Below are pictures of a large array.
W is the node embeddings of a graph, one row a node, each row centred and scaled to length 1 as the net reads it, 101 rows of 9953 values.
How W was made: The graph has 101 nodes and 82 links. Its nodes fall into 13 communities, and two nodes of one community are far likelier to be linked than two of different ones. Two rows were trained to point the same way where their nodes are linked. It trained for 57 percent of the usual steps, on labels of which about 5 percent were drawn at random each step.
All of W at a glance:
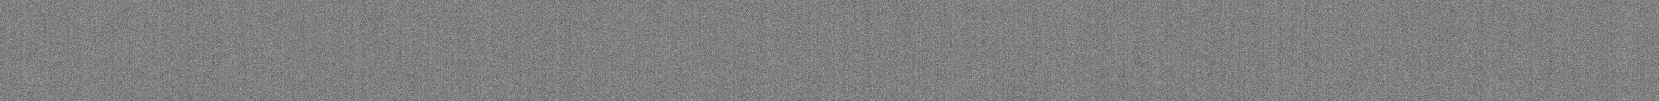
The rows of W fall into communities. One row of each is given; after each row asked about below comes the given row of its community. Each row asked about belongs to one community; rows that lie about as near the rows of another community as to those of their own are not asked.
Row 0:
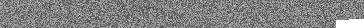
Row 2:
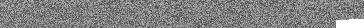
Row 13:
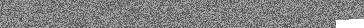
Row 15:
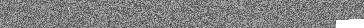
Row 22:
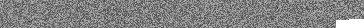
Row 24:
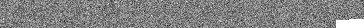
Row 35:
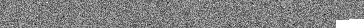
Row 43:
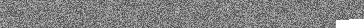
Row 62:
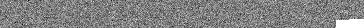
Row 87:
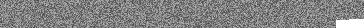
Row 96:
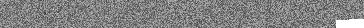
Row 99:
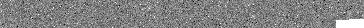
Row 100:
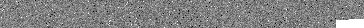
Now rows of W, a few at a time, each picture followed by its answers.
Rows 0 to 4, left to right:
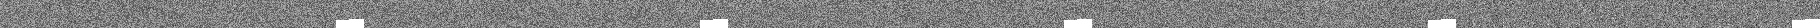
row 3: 15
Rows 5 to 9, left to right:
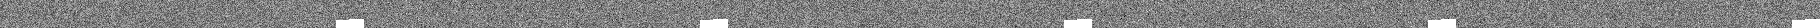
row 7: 35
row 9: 62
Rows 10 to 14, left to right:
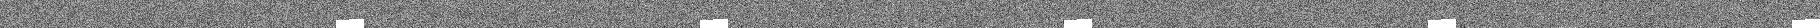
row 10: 96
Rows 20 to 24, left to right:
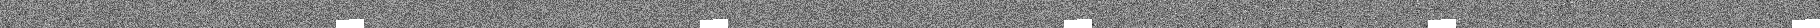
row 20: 96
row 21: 0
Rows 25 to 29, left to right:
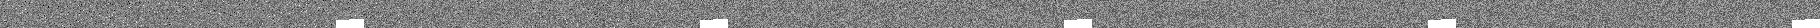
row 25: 13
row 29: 2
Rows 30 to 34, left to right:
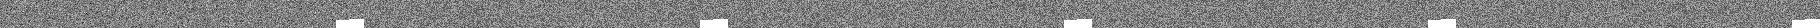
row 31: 96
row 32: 62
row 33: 100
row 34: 100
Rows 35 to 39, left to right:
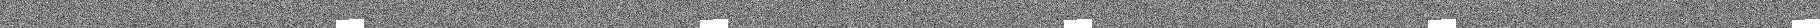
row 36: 2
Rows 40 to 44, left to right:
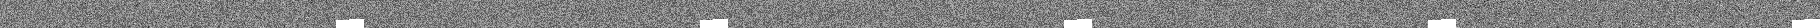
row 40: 96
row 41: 62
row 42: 99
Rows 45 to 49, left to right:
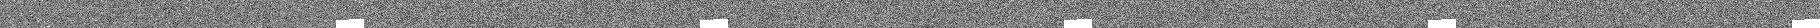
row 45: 100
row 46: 96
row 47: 87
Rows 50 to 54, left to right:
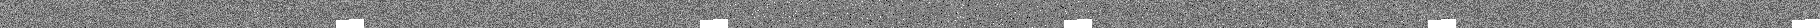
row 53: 22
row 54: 99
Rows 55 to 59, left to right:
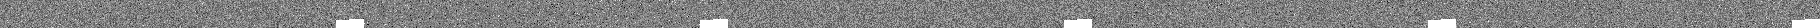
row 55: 43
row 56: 22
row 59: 24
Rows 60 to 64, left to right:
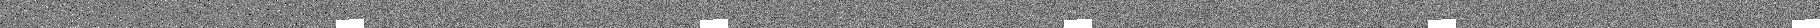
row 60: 35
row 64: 99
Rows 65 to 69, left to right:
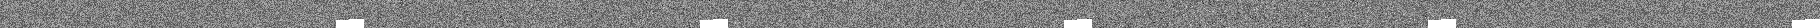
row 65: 2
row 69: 35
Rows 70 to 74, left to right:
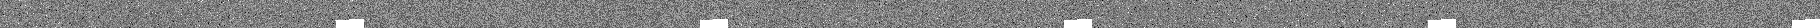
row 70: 13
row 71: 62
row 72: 100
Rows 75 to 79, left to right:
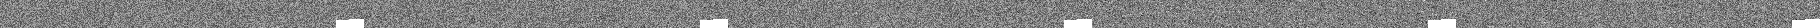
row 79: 99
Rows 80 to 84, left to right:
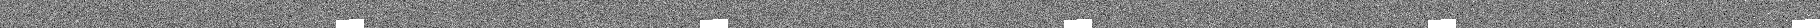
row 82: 2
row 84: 22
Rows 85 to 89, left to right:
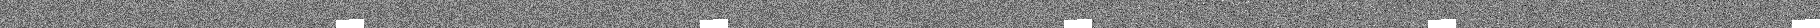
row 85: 99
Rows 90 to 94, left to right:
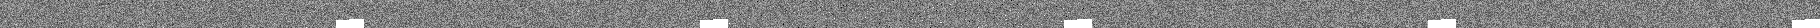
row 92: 35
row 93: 43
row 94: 2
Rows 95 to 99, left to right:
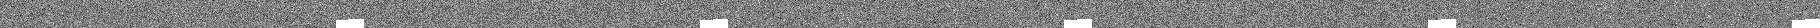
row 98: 62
